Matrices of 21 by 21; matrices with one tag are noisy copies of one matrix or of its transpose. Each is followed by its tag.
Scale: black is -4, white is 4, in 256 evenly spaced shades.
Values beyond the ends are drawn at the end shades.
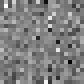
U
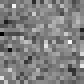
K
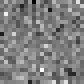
K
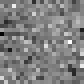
K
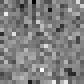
K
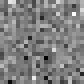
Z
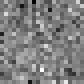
K
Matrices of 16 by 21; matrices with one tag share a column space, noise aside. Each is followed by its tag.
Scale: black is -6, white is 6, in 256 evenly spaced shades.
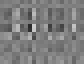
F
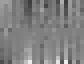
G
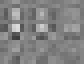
F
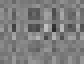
F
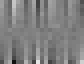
G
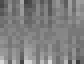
G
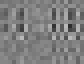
F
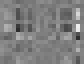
F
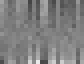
G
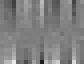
G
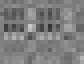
F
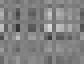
F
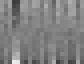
G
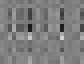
F
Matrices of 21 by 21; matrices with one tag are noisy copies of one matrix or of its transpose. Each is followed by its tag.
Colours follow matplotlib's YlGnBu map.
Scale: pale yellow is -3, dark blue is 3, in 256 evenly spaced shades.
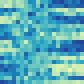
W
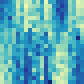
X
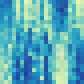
X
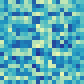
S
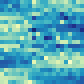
X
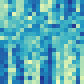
W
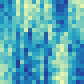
X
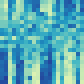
W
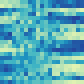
W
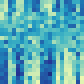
W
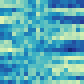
W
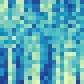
W
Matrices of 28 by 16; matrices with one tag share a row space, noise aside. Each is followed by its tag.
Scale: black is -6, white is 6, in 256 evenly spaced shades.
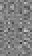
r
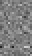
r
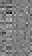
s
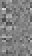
s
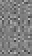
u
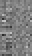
s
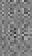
u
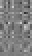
r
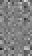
r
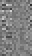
s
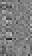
s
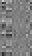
s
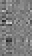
s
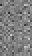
r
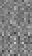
u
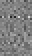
u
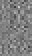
u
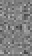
r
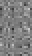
r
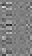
s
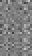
r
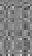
r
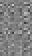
r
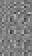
u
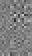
u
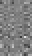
r
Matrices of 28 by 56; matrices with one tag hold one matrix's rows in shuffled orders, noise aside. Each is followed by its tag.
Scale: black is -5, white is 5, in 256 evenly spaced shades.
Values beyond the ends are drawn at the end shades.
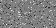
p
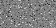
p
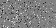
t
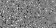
t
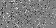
t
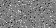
p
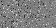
t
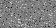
p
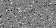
p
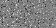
t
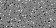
p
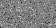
p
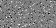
p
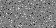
p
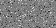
p
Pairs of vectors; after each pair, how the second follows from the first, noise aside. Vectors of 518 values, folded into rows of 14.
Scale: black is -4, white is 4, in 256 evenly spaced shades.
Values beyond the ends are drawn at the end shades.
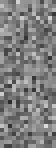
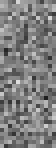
copied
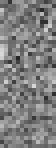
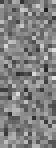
shuffled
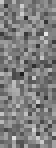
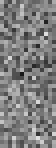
copied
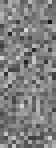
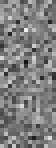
copied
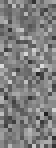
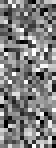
scaled up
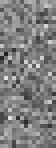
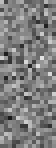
sign-scrambled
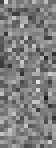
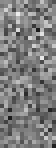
shuffled
